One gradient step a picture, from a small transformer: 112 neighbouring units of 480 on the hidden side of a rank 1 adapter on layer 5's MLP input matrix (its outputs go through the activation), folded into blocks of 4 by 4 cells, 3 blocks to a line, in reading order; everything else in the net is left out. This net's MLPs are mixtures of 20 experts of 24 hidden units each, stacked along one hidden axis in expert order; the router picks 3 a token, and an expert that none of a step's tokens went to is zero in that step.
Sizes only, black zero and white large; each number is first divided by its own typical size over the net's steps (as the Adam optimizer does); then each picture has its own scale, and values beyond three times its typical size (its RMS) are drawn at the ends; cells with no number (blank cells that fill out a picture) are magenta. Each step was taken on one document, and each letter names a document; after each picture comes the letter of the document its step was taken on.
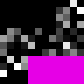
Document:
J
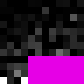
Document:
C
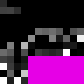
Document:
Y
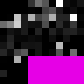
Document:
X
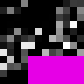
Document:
J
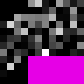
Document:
X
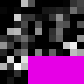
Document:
J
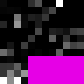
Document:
C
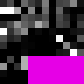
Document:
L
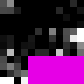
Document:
C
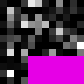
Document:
J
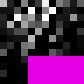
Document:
L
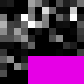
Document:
L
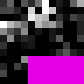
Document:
L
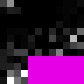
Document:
C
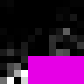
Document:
C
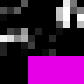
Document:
J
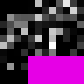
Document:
X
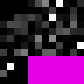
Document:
X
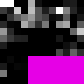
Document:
L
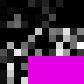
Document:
Y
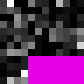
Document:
C
